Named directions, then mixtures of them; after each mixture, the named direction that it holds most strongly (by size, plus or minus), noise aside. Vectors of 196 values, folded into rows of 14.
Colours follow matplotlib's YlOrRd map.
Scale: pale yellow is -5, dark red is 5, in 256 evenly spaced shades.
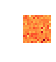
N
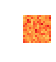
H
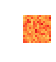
H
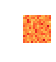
H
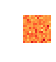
N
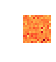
N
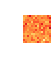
N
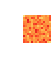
H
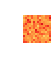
H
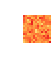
H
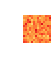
H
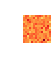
N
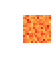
H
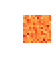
N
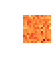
N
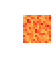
H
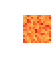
H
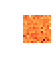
N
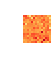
N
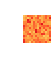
H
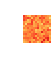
H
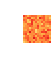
H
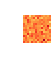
N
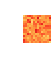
H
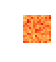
H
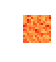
H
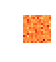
N
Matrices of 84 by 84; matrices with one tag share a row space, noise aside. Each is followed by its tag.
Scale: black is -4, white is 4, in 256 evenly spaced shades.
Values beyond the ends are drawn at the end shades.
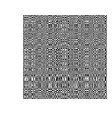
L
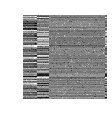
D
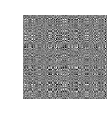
L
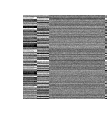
D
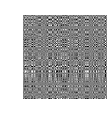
L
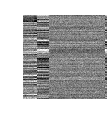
D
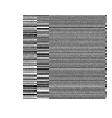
D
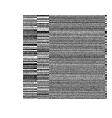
D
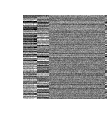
D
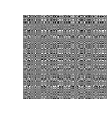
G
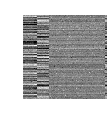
D
